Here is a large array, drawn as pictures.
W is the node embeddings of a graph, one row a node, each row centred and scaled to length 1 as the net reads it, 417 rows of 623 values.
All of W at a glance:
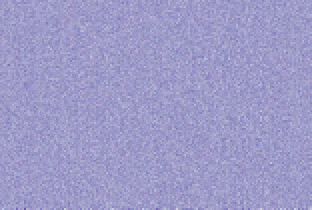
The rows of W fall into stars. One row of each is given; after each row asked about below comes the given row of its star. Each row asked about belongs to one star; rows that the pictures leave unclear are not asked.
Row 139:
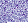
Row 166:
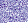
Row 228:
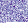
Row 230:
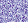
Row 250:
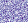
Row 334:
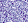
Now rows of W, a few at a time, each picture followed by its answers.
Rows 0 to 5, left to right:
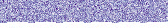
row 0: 166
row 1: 139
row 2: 139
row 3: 230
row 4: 250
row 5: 334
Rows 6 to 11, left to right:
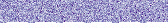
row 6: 166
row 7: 139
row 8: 250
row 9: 228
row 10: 139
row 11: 230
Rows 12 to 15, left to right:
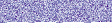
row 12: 166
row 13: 250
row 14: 334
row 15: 139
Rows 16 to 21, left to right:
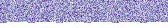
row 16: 139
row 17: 334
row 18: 334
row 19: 228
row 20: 228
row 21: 230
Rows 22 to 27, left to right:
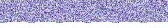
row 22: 250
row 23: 334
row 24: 139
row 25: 166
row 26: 250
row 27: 228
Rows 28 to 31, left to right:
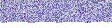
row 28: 250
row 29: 250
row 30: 230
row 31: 334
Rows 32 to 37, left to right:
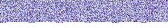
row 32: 228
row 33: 139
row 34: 228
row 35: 228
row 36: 230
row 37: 166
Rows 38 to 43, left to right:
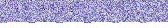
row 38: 230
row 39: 230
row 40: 166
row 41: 230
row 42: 228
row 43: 230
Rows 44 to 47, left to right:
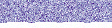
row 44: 139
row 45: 334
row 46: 230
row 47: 166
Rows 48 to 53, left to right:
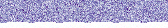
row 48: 230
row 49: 334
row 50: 139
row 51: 334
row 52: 166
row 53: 250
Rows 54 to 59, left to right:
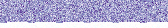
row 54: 139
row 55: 228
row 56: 139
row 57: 228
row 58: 230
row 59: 334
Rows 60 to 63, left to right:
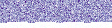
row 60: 139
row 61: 166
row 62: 250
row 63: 166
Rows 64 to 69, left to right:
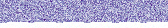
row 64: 230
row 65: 228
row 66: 139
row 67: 228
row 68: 166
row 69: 228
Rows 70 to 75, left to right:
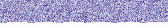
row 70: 250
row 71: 139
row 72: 250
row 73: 230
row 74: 334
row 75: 334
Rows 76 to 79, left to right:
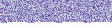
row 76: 139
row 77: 334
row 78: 228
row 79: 228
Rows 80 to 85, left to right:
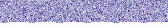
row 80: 334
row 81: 250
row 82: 139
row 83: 166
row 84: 166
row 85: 334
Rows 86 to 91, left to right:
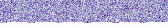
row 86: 250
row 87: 166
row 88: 228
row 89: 334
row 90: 166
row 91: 230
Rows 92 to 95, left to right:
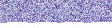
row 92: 139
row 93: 334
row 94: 230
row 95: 139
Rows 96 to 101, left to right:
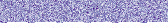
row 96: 228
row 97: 334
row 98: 228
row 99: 250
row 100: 334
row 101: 334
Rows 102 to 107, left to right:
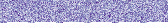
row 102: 166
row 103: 228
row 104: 250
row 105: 334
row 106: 334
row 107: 230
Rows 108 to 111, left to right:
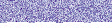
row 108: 230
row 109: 250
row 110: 230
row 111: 228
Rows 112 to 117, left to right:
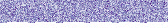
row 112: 250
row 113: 250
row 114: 334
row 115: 228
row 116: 228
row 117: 228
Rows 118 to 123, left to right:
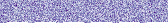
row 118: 250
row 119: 250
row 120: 250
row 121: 166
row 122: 139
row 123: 230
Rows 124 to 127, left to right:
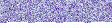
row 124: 250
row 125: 230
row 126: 139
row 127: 230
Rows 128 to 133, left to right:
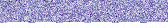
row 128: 228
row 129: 228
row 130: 334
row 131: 334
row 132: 166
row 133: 230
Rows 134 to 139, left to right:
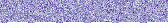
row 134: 250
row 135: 166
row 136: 139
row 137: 230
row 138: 334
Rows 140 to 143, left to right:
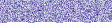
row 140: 166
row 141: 250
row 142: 166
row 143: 250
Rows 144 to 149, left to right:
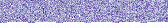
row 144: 230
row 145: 166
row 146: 228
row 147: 228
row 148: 250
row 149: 139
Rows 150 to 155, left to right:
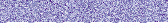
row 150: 166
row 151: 228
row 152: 230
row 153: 228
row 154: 334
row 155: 139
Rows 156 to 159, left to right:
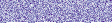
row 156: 230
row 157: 139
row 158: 139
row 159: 250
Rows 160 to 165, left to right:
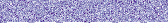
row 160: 230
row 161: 334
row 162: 228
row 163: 228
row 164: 228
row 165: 166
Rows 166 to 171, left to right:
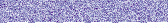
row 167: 139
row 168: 228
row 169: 139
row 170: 230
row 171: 139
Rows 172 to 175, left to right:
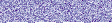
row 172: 228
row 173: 166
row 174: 166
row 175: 139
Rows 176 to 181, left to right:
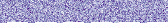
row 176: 230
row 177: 139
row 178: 230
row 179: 139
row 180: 228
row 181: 334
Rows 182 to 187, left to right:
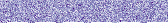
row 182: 250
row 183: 166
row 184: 230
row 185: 228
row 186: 250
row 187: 250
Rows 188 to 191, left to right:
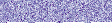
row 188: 250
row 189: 166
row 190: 334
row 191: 250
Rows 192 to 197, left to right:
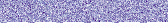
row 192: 166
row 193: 166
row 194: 334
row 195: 139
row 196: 250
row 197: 139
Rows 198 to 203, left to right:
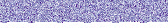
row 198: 250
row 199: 334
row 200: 250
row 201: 334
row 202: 139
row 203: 334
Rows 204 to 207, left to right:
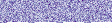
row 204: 334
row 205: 230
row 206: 166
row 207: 139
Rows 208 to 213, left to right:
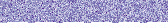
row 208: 228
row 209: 139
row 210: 334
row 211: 166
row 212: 230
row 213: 230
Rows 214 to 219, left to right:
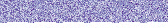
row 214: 228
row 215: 228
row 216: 166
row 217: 334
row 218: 228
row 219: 230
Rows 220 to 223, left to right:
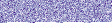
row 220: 230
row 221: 228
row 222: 228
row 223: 250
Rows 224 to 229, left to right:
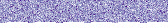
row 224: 230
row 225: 230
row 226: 250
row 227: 334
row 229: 139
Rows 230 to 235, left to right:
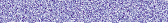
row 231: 230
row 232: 228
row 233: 166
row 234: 166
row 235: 228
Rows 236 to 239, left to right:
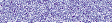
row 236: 250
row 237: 334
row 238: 166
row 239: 166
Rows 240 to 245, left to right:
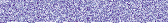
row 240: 230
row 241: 166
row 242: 228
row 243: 139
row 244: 334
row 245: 230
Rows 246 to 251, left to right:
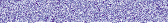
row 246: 334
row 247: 230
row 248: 166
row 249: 228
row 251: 334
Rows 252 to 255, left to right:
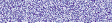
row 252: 228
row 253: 230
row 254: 228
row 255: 230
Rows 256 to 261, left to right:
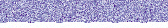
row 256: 334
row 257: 166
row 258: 334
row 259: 228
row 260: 230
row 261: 250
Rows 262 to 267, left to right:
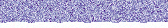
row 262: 166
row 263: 230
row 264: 230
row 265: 139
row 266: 250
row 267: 139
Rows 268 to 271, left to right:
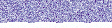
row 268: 166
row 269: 230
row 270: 334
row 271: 228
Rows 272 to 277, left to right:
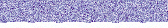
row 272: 139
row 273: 228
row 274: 230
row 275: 250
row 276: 334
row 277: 228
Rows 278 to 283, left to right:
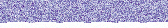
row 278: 139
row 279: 250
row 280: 334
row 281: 334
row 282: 228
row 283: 334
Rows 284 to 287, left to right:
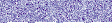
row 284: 334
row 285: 166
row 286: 228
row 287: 250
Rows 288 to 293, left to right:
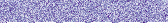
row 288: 250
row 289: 139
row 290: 166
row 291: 250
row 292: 334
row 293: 334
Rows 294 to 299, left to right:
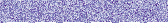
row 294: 250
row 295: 250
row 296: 139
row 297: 230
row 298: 334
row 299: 250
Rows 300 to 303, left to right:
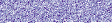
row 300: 334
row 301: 334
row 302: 250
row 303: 334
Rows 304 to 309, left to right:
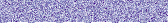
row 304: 230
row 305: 166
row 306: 230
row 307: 228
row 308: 334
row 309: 334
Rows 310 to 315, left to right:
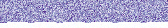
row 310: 334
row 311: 166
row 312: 166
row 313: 250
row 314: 230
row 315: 334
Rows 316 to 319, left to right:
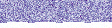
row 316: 230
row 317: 230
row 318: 250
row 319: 139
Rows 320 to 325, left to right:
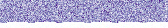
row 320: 250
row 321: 139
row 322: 166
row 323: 139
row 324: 228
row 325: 228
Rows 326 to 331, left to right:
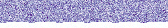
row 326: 230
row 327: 230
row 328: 166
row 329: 166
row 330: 139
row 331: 334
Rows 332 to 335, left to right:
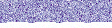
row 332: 230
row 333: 230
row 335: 334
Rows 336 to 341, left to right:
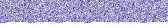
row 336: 230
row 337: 139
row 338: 230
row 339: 334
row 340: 250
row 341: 334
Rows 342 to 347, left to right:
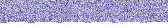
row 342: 139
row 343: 166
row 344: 228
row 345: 166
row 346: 166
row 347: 250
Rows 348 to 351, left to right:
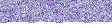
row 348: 250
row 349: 230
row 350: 334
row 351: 230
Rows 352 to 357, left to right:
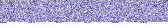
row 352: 166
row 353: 139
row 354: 230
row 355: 166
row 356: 230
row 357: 139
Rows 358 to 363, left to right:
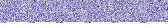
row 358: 250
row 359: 250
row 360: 166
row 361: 228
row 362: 228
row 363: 230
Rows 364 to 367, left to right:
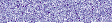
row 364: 139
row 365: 334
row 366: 228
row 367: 334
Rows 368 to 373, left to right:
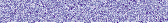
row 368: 250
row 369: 139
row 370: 166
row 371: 139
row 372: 228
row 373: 228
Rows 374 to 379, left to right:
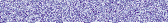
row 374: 334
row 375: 334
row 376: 139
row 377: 230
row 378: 334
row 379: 228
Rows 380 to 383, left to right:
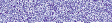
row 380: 228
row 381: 230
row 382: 166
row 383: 230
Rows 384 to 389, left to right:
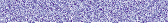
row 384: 228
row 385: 166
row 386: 139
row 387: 228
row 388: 166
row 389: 334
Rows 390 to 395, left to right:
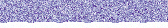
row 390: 139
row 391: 228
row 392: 230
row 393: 230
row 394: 334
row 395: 228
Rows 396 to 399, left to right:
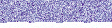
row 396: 139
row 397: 250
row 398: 334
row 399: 228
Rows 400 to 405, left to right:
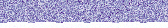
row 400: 166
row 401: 139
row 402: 228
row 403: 334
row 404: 228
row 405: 166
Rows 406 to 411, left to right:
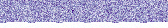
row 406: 228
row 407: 228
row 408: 166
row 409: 230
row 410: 166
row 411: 139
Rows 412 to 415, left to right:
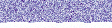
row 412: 228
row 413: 228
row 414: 166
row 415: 139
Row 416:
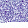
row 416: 250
